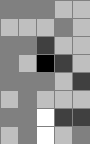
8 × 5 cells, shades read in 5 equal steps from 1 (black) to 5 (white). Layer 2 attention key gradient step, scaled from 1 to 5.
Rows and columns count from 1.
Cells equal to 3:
15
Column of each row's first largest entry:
4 1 4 2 4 1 3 3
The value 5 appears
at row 7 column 3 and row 8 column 3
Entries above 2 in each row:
5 5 4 3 4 5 3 5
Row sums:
17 19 16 14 15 19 15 19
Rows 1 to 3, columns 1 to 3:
3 3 3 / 4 4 4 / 3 3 2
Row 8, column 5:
3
